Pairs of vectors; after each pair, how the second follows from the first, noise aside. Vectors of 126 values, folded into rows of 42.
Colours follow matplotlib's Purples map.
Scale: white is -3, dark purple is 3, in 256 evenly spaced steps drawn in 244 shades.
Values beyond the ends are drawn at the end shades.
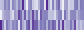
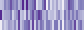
sign-scrambled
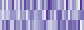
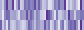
sign-scrambled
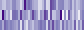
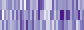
sign-scrambled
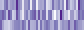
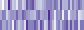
wrapped around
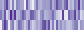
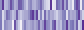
wrapped around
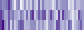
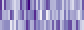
wrapped around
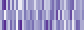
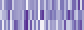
wrapped around
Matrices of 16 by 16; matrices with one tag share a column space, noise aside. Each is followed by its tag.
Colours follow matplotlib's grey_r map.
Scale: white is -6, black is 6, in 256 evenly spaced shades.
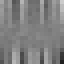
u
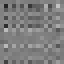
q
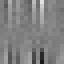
u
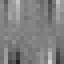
u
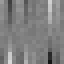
u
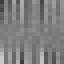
u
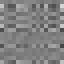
q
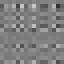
q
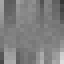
u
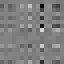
q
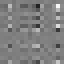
q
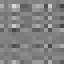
q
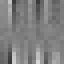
u
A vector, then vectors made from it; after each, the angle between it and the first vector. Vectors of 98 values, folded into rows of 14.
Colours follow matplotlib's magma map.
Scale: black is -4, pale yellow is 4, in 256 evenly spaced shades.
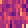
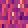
orthogonal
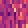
partly aligned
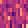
nearly parallel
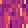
nearly parallel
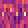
orthogonal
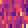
nearly parallel
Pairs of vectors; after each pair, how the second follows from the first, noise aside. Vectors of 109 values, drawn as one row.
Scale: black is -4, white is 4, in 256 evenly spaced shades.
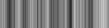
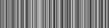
shuffled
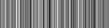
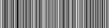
shuffled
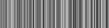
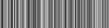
reversed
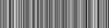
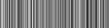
shuffled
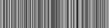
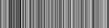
shuffled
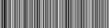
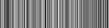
shuffled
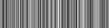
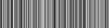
shuffled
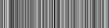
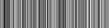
shuffled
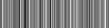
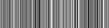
shuffled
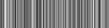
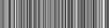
reversed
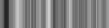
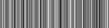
shuffled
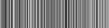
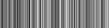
shuffled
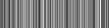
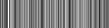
reversed
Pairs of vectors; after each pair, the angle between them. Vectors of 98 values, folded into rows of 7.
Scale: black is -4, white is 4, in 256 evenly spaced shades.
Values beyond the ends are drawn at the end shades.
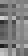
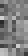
nearly parallel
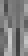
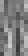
nearly parallel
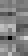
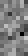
partly aligned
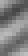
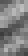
nearly opposite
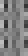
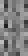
nearly parallel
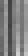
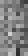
partly opposed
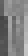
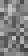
orthogonal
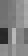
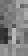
nearly parallel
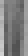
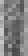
nearly parallel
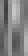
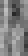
nearly opposite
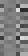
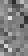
orthogonal
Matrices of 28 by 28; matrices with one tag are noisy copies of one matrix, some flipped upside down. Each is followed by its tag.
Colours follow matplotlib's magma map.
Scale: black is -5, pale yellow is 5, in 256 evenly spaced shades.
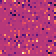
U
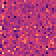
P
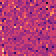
P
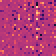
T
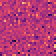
U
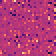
U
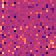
P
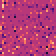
P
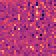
T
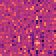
T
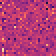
P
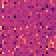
P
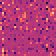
P
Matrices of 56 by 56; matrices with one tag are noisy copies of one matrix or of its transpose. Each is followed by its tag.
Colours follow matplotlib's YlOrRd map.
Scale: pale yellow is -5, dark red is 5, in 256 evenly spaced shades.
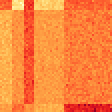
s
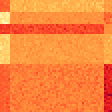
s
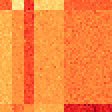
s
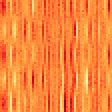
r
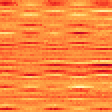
r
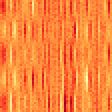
r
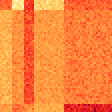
s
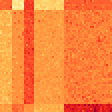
s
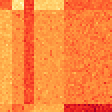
s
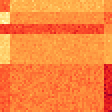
s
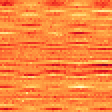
r
